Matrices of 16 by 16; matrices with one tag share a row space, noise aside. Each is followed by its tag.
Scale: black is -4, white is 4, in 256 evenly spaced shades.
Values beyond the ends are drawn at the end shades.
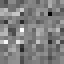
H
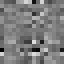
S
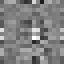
S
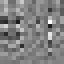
H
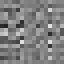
H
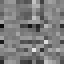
S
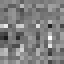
H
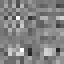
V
